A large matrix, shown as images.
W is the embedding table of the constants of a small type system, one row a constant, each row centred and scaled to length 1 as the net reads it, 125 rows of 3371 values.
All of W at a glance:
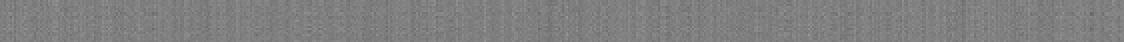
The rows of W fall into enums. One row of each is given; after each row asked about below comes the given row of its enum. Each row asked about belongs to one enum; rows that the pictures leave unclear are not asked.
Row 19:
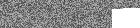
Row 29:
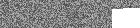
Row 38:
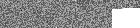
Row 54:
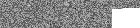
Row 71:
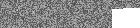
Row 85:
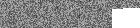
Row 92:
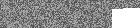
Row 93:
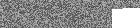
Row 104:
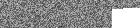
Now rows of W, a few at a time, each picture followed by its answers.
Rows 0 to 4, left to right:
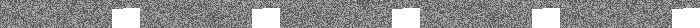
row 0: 71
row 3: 93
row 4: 71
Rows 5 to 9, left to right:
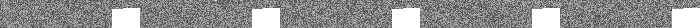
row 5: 92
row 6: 38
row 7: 71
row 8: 93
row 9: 104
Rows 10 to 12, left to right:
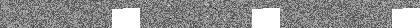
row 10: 92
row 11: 54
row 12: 93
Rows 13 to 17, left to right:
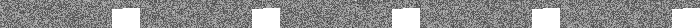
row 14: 71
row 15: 38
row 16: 92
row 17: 92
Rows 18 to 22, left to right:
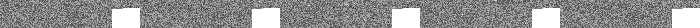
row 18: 29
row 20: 54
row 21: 38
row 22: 93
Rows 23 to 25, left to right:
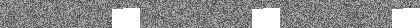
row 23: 85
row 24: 71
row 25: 29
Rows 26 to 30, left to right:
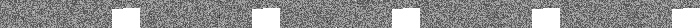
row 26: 71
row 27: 85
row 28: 38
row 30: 29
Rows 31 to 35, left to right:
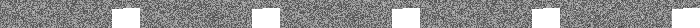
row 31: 71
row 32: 93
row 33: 93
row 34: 71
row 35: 104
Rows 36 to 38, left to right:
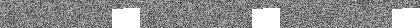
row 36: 85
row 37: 85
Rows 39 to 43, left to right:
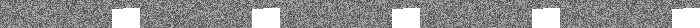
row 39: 71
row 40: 104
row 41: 85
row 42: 85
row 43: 71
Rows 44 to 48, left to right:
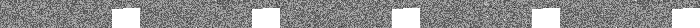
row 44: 71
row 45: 38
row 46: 104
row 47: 54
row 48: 38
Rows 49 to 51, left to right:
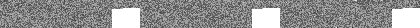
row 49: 19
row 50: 93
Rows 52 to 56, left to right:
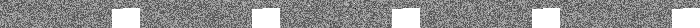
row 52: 19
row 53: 93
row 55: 85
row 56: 19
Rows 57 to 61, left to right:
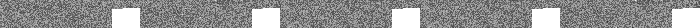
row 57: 93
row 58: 38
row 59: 92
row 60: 92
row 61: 38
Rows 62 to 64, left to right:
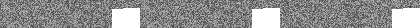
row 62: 92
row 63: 92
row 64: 29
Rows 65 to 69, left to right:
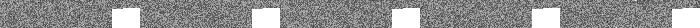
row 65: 85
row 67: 92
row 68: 104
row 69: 38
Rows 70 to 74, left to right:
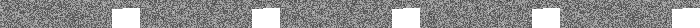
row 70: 93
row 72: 71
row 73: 85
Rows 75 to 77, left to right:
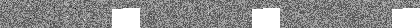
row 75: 54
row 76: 85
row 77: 93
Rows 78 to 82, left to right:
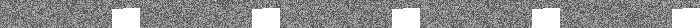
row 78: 71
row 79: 38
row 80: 92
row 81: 92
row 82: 93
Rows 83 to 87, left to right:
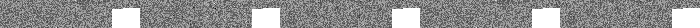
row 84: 54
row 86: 38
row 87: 85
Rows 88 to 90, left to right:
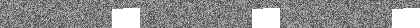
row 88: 104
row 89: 85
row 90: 92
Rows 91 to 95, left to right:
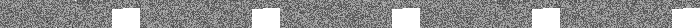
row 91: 38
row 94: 38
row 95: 71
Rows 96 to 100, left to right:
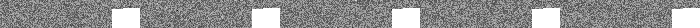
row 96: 29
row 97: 104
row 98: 38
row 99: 71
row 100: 19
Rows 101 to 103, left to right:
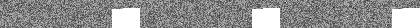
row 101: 19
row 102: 85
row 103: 54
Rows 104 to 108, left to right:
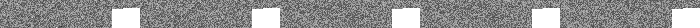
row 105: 104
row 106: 93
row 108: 92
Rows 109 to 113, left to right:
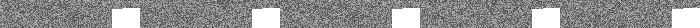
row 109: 93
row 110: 38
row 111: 93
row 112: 71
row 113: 104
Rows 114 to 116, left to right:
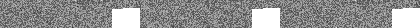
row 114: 38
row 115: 92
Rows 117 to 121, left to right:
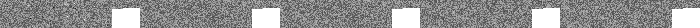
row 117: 54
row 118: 93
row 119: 93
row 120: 71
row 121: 92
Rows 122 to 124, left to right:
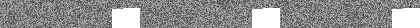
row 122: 85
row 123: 38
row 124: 29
